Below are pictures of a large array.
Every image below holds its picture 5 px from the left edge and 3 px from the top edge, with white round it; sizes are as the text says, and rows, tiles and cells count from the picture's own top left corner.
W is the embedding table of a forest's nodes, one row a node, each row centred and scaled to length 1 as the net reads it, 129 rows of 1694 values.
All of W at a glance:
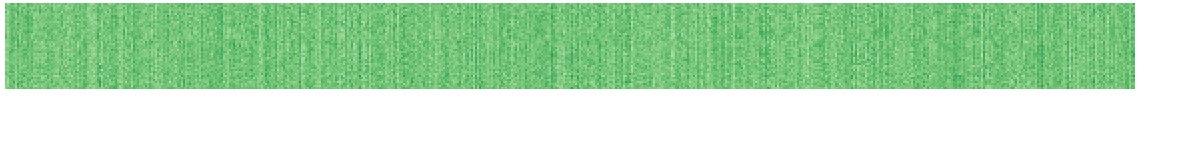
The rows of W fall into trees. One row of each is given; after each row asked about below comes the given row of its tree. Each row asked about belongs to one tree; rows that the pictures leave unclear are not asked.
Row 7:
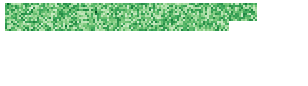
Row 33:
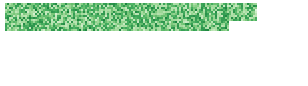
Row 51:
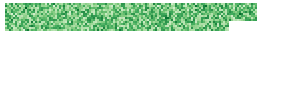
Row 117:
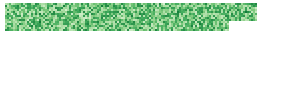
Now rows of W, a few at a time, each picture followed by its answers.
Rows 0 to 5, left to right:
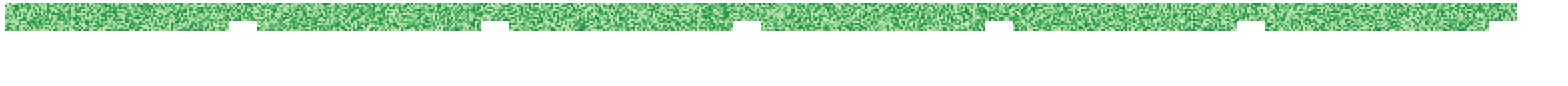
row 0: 117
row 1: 33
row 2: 7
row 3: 33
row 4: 117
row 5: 117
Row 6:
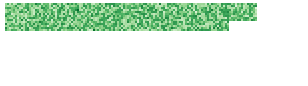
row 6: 33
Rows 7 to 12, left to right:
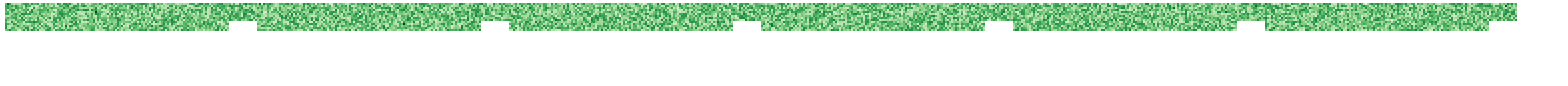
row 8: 33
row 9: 51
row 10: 7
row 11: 117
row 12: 7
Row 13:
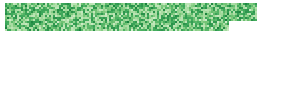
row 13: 7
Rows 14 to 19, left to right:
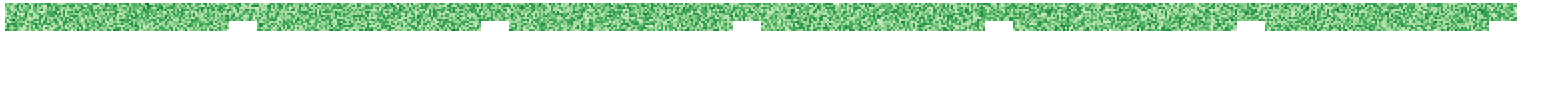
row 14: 117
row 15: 117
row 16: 117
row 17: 33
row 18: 7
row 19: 33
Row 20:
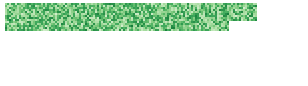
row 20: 33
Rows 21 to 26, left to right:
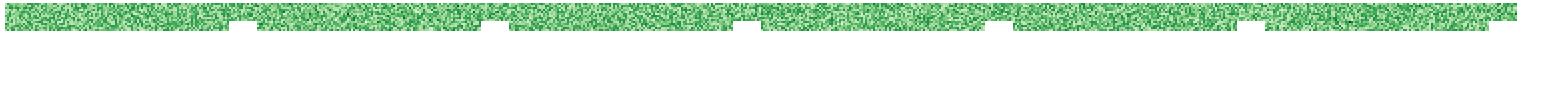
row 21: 33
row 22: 51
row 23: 33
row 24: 7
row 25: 33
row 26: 117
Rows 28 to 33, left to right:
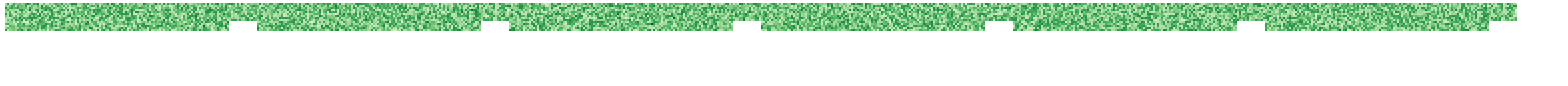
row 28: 33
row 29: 33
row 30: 117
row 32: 117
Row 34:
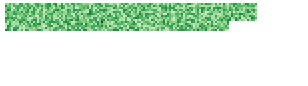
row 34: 117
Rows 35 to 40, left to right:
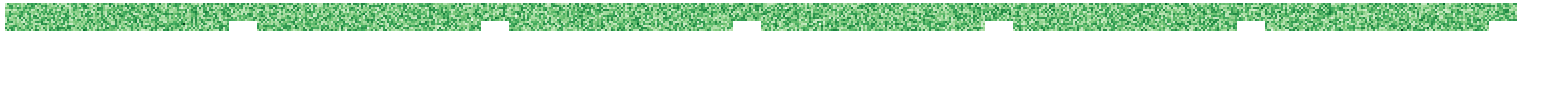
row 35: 33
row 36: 33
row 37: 117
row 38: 7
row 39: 33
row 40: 7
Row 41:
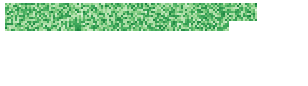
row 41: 7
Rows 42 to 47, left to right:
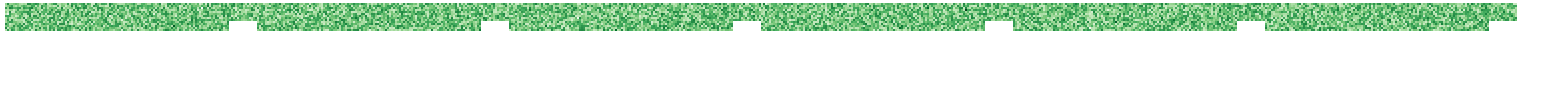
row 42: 33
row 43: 33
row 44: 7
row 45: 33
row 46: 7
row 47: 33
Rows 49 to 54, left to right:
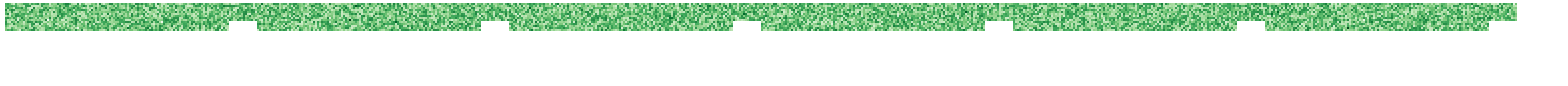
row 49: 7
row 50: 7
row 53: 7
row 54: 7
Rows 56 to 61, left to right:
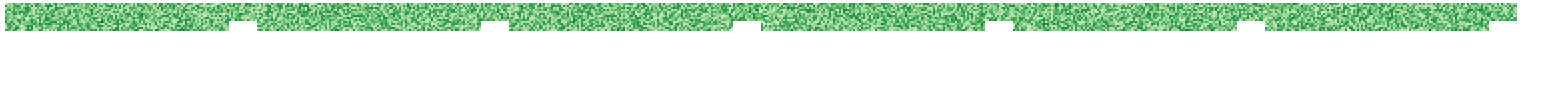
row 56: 117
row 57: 117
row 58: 117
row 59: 33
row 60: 117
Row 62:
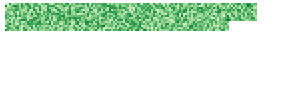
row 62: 117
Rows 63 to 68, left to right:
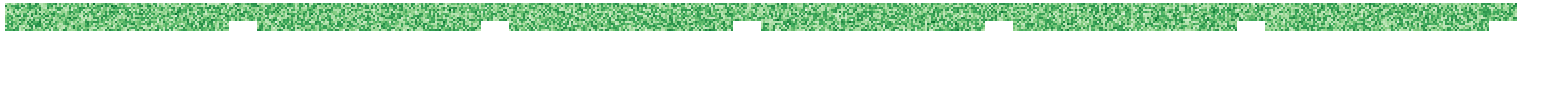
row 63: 117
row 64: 117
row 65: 33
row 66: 117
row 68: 33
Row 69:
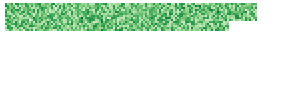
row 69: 51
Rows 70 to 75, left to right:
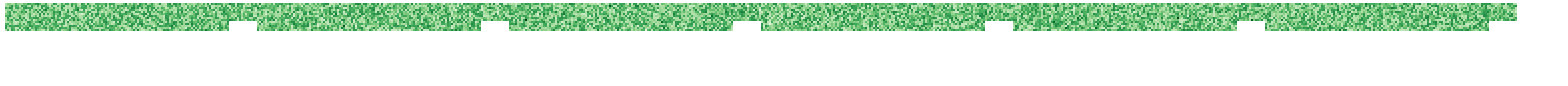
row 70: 33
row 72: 7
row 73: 33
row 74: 117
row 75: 33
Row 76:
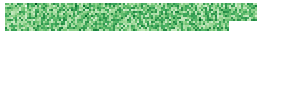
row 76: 33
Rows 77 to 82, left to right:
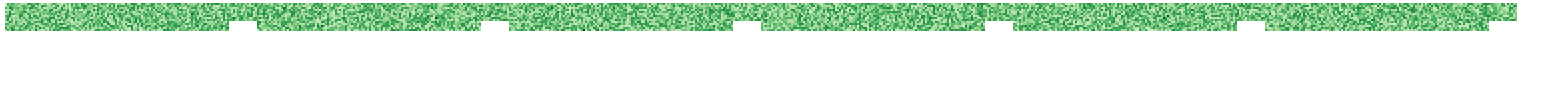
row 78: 7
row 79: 33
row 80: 33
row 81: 33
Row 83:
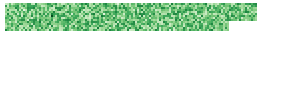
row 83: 117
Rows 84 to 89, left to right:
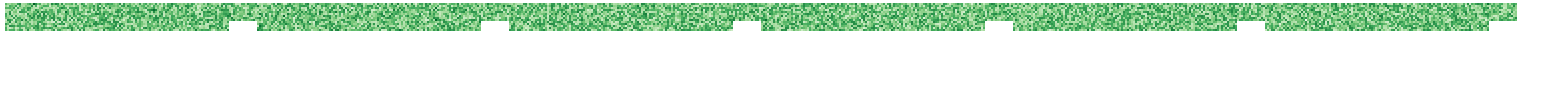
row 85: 117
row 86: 117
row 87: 117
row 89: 33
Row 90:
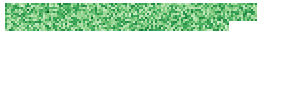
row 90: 7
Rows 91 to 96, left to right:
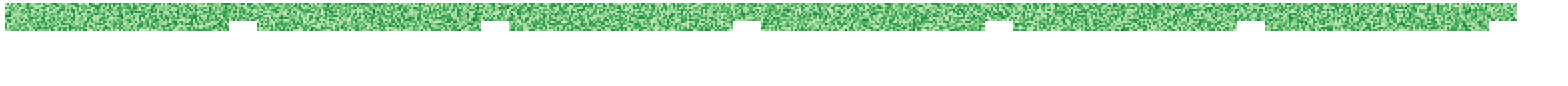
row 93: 117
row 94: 51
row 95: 117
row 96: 33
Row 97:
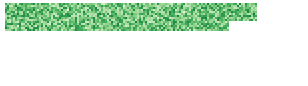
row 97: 7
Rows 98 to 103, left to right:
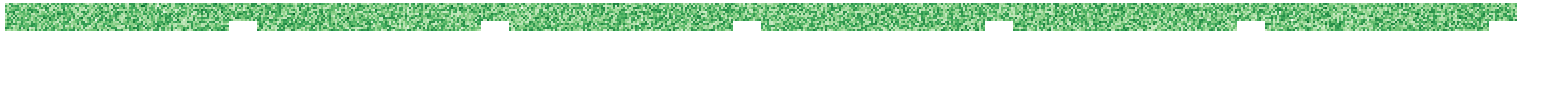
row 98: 51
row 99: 117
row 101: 33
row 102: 117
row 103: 7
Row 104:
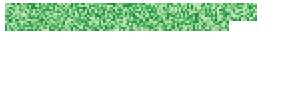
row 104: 33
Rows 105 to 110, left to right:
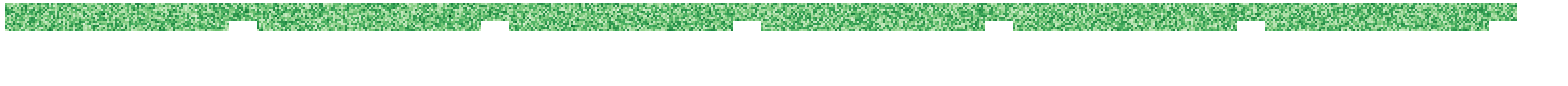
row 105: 7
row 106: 7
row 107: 33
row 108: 33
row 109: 33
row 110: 33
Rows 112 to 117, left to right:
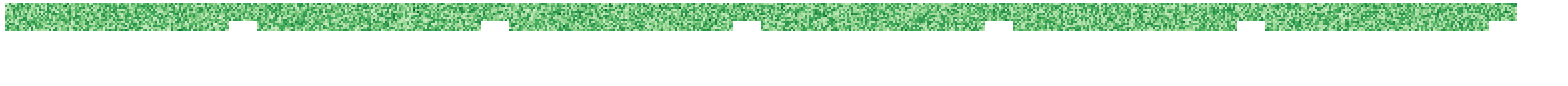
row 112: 117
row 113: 117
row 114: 117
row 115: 7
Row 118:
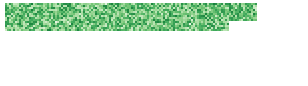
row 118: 7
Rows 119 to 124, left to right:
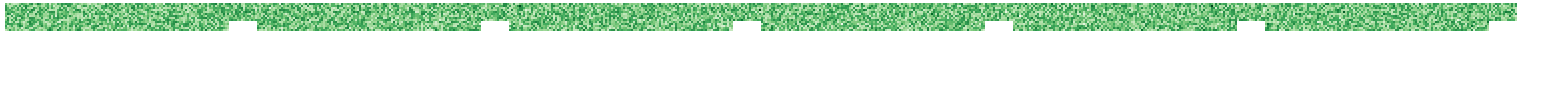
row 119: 7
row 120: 51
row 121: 117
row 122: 117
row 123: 33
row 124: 117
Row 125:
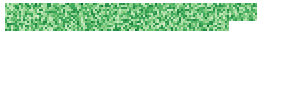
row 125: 117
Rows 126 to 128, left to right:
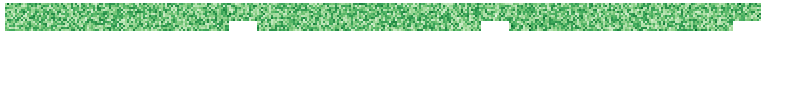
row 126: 33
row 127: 33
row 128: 117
